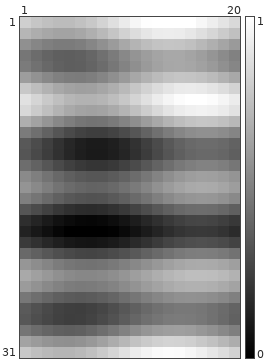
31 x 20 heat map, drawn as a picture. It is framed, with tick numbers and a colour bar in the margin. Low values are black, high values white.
Ninth with the highest average: top right. Stripes: horizontal, repeating 4 times. Average level on the scale: 50%.
